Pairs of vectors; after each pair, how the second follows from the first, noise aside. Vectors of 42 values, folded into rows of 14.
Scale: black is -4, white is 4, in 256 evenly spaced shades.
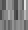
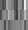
copied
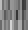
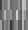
negated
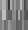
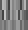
sign-scrambled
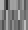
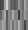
negated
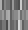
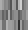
sign-scrambled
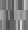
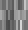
copied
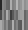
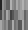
copied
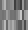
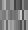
copied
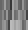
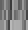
copied
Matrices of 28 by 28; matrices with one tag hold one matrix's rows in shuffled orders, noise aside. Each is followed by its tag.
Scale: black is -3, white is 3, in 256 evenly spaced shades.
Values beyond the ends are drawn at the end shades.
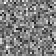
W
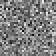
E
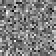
W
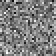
W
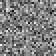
W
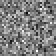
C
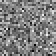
E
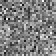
E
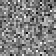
C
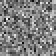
E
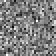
W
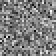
E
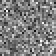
E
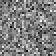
C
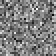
W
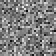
C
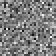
E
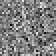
C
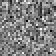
C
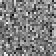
W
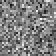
C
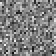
W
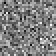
E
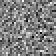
C
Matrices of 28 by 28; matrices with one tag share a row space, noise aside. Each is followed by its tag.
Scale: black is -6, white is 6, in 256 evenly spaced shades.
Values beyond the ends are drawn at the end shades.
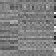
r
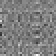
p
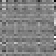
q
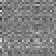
p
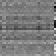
q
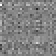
p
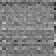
q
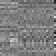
r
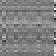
q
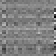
q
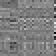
r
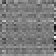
q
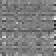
q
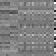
r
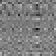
p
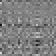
p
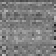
q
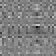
p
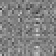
p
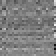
q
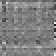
q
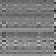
q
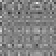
p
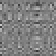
p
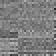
r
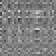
p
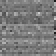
q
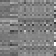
r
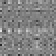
p
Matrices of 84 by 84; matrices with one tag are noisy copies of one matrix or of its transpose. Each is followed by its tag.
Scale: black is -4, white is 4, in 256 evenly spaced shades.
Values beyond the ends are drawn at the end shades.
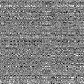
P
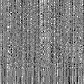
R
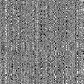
P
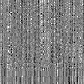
R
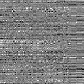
R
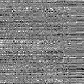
R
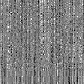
R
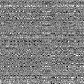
P
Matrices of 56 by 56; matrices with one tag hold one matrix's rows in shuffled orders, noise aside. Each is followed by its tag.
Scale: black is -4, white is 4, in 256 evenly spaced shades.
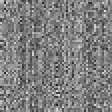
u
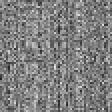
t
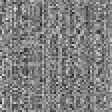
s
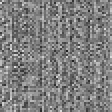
s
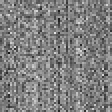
t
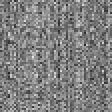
t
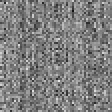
u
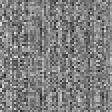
s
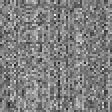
t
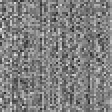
s
